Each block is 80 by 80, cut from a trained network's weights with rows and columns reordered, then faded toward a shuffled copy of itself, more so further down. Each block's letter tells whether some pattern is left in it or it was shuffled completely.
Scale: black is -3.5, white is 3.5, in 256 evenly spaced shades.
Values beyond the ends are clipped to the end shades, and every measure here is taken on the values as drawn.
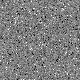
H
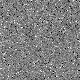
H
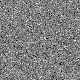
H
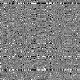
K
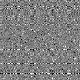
K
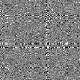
K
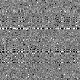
K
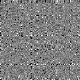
K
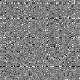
K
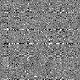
K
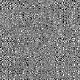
K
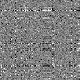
K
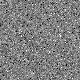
H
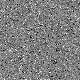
H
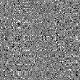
K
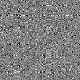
K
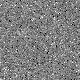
H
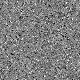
H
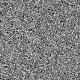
H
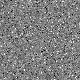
H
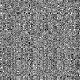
K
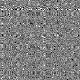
K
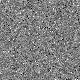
H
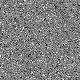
H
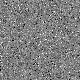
H
